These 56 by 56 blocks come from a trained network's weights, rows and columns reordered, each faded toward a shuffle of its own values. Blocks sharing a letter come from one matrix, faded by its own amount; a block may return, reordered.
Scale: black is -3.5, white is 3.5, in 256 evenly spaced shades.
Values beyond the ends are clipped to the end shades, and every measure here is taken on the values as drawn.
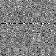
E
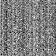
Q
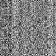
Q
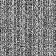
Q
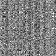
Q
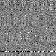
E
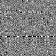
E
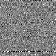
E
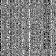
Q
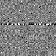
E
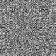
E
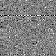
E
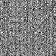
Q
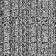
Q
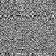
E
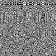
E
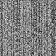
Q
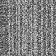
Q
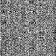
Q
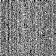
Q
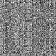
Q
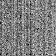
Q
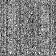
Q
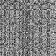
Q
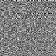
E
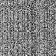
Q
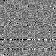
E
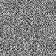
E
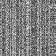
Q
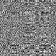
E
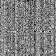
Q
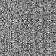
Q
